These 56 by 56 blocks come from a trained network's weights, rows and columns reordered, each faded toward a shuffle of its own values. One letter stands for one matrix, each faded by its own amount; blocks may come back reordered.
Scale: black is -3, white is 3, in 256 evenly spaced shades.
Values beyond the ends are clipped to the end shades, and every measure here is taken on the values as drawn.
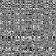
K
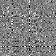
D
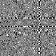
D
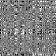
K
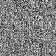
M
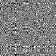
D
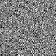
M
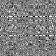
D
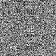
M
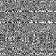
D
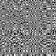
K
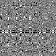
D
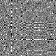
D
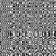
K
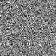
M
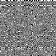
D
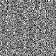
M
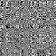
K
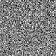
M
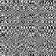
K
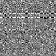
D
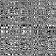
K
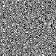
M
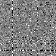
D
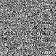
M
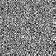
M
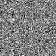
M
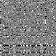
D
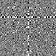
D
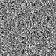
M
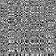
K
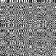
K
